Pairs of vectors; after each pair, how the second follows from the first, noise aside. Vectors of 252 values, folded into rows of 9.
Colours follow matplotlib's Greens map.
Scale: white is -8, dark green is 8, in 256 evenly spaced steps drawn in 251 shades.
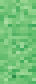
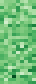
scaled up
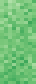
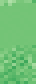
partly zeroed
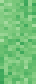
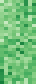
scaled up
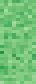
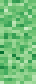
scaled up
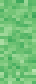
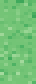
partly zeroed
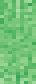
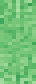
copied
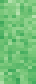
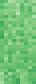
copied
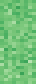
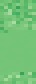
partly zeroed
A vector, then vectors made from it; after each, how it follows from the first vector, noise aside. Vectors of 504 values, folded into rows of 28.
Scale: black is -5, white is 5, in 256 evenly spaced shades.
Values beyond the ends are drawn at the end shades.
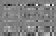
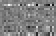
negated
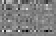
reversed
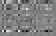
reversed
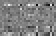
negated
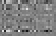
reversed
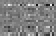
negated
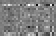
negated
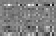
negated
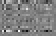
reversed
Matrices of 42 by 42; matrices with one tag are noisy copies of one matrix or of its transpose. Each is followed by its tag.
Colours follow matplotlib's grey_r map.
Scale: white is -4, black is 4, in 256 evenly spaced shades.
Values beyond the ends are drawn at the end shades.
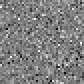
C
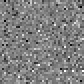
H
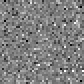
H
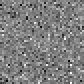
H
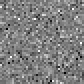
C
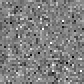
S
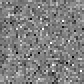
S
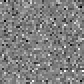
H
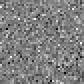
C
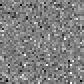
H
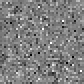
S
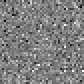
H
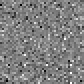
H
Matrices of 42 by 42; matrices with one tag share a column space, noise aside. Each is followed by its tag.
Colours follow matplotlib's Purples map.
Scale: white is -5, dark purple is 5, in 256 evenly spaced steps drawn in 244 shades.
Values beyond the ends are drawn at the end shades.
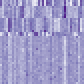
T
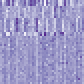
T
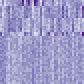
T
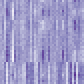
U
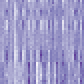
U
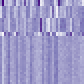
T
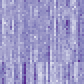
U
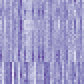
U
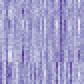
U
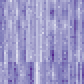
U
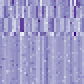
T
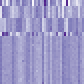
T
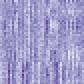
U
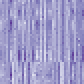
U
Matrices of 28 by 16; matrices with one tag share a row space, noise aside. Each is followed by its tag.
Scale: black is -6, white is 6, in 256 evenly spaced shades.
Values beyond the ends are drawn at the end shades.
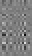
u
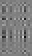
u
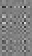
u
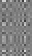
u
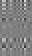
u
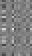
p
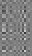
u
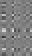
p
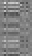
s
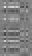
s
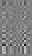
u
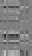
s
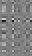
p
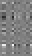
p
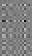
u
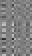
p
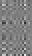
u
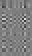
u
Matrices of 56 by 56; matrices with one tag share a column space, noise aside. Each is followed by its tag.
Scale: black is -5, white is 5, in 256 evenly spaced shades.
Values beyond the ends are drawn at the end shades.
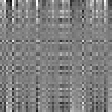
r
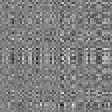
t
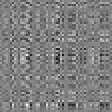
t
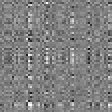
t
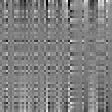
r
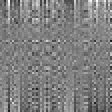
r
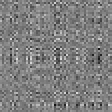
t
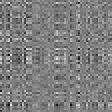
t
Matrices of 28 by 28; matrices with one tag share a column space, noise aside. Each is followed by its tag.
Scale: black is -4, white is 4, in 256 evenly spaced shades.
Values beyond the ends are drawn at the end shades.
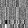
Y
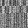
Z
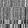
Y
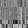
Y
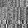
Y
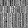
Z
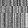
Z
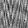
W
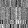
Y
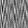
W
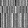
Z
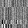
Y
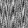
W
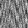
W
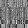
Y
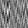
W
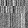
Z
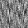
W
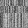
Z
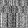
Z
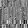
Y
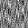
W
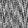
W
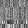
Y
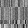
Y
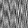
W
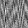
W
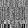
Y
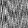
W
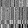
Y
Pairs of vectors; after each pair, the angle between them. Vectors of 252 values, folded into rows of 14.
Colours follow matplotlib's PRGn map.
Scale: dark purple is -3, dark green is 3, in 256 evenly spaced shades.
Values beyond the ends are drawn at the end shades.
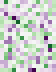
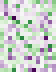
nearly parallel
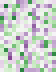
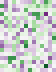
partly opposed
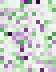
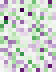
orthogonal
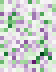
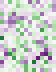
nearly opposite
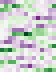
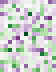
partly aligned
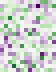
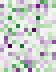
nearly parallel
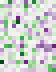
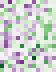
partly opposed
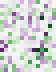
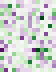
nearly parallel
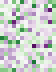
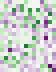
orthogonal
